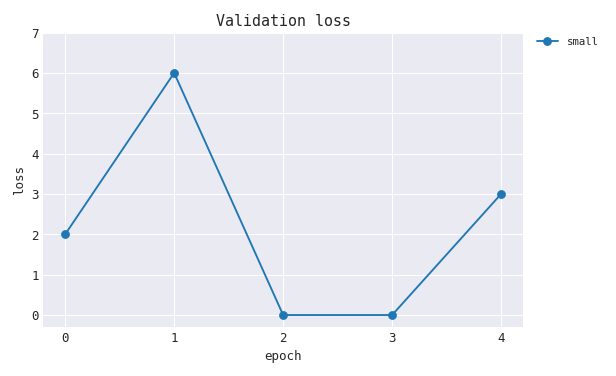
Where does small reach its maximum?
1
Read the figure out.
Title: Validation loss
x-axis: epoch, ticks 0 1 2 3 4
y-axis: loss, ticks 0 1 2 3 4 5 6 7
Legend: small
Values:
small: 2 6 0 0 3
